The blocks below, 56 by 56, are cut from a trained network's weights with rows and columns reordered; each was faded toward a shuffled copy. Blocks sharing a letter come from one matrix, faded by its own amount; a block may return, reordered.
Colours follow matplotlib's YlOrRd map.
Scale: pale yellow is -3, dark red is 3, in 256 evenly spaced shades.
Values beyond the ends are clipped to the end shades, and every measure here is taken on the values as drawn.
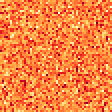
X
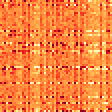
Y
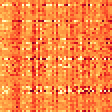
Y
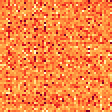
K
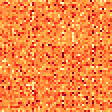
K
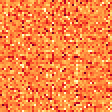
K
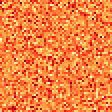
X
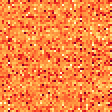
K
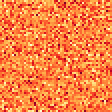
X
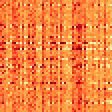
Y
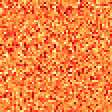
X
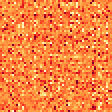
K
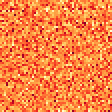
X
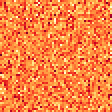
X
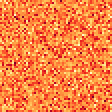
X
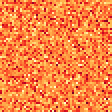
X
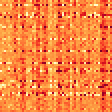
Y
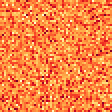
X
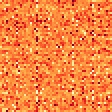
K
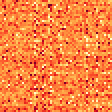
K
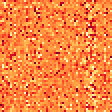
K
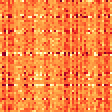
Y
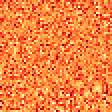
X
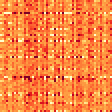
Y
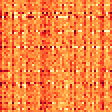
Y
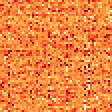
K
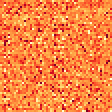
K
